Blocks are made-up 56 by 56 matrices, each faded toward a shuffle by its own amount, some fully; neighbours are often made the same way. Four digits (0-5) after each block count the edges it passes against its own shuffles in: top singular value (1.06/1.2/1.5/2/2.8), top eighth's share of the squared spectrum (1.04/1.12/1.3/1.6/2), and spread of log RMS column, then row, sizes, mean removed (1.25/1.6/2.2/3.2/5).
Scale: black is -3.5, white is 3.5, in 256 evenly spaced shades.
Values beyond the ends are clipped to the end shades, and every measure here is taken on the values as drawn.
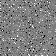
2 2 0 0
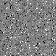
3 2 1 0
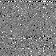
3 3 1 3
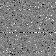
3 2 0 2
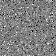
1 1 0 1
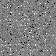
2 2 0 0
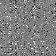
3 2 1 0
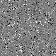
1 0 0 0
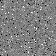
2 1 0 0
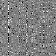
4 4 2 1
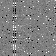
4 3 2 0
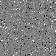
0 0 0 0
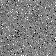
0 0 0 0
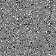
2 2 2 0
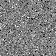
0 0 0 0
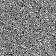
0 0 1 0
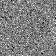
0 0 0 0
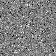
0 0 0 1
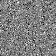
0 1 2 0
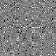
4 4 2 2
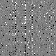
4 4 2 1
